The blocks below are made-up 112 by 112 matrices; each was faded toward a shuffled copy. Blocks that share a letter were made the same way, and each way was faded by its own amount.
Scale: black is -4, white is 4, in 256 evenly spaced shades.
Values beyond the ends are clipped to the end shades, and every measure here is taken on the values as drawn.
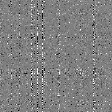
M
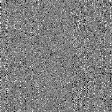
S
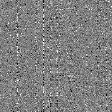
S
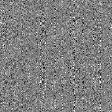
S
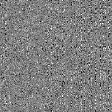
S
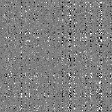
M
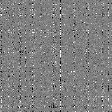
M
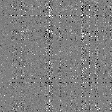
M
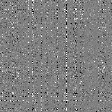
M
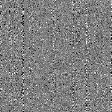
S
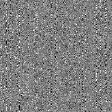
S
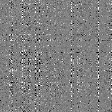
M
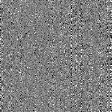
S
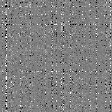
M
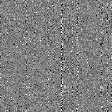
S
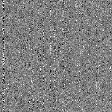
S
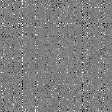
M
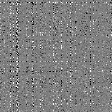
M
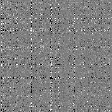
M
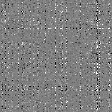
M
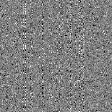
S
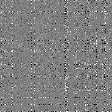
M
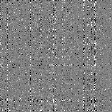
M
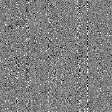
S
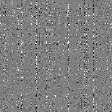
M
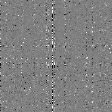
M
